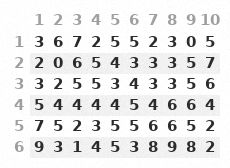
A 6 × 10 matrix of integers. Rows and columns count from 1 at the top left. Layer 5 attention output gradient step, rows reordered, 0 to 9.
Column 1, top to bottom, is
3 2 3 5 7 9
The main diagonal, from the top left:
3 0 5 4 5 3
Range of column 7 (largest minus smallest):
6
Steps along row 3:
down up same down up down same up up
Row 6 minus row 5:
2 -2 -1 1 0 -2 2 3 3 0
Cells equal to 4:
9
